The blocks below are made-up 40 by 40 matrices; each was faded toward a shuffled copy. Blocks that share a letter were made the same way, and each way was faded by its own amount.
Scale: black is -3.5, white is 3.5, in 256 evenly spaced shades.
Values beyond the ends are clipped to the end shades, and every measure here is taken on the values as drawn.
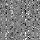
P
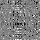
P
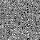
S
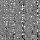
P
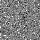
S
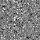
S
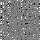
P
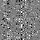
P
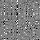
P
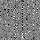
P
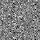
S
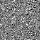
S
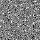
S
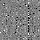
P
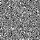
S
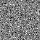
S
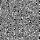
S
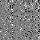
P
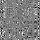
P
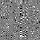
P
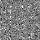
S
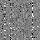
P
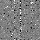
P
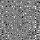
P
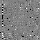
P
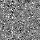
S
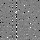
P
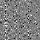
P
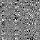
P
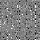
P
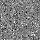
S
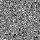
S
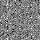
S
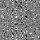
P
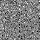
S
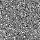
S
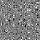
P
